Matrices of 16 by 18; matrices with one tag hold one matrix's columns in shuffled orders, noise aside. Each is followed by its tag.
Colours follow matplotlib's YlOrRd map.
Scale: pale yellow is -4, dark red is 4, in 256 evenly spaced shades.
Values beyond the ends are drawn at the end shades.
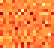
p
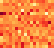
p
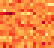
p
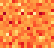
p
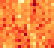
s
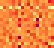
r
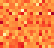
p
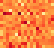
p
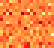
p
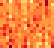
s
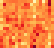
s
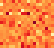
p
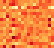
r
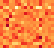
r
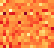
p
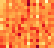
s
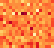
p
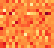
p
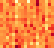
s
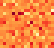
p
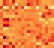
r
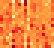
s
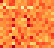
r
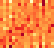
s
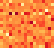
p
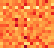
r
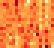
s
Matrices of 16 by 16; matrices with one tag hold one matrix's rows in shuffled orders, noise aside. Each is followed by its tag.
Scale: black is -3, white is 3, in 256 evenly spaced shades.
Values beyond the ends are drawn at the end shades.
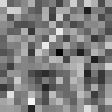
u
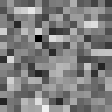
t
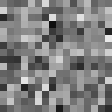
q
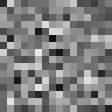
t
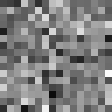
q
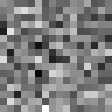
t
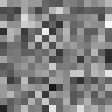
q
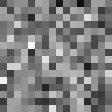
u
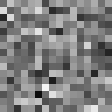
t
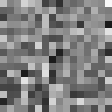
q
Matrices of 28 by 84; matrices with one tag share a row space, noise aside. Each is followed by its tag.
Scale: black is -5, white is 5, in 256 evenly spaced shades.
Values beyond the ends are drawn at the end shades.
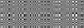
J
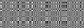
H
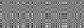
H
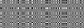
H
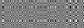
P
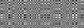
J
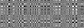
J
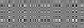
J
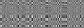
H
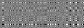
P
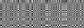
H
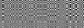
P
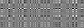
J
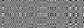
P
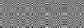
H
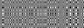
P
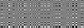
J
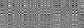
J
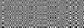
P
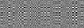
J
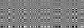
J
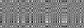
H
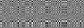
H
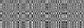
H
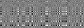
H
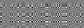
H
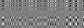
P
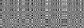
H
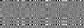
H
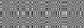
H
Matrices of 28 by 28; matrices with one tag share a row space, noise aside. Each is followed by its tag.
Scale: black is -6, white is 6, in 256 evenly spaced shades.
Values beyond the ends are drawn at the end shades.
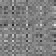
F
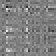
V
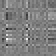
V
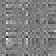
V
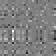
F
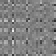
F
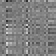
V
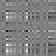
V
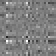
V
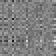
F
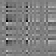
V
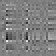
V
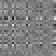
F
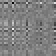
F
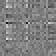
V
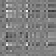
V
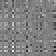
F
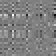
F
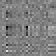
V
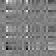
V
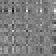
F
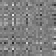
F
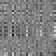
F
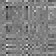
V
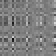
F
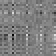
F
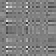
V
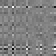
F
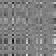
F
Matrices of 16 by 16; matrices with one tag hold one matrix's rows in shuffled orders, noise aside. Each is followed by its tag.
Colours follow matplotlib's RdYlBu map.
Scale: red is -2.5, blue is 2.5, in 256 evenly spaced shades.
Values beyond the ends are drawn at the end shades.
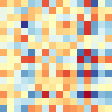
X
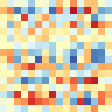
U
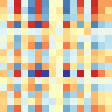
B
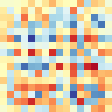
U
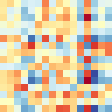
X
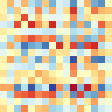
U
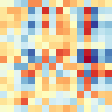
X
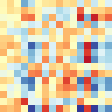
X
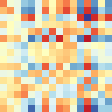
X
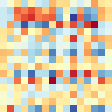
U
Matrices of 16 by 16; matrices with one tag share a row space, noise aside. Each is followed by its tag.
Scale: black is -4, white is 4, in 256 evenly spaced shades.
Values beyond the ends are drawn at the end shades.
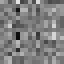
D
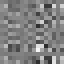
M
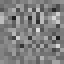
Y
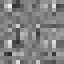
D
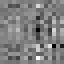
M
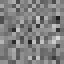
Y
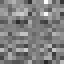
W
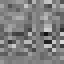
W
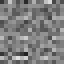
W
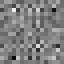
Y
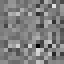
M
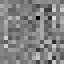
M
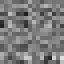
W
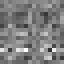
W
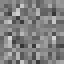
D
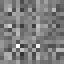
D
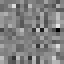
Y
